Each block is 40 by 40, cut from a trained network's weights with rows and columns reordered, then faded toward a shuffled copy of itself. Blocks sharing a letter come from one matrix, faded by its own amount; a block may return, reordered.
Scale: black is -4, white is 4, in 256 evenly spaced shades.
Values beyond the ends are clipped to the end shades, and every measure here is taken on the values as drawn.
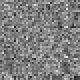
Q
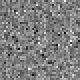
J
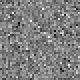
J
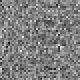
Q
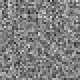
Q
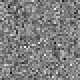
J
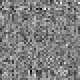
Q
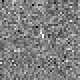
J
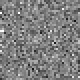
J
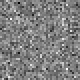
J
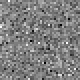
J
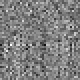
Q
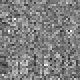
Q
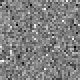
J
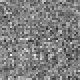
Q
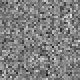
Q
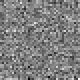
Q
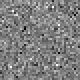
J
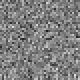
Q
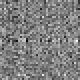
Q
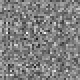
Q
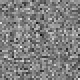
Q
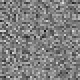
Q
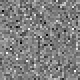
J
